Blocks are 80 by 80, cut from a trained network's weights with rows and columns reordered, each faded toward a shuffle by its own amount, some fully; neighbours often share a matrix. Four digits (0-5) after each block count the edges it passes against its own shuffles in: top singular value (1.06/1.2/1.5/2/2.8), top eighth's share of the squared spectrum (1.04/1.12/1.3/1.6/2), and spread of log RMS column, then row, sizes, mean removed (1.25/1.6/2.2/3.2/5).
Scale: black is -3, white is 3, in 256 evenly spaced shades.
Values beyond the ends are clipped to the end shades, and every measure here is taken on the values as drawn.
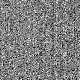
2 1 0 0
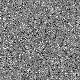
0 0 0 0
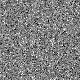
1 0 0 0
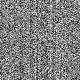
2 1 0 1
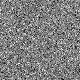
1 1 0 0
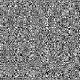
3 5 2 3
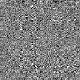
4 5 3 3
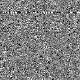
3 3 2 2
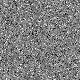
0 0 0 0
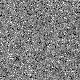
0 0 0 0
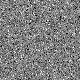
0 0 0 0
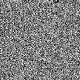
2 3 0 0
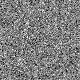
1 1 0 0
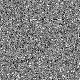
2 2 0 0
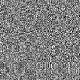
3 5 2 1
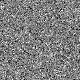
0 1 0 1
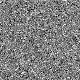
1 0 0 0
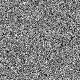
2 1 0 0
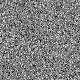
1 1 0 1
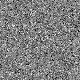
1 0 0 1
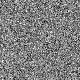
1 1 0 0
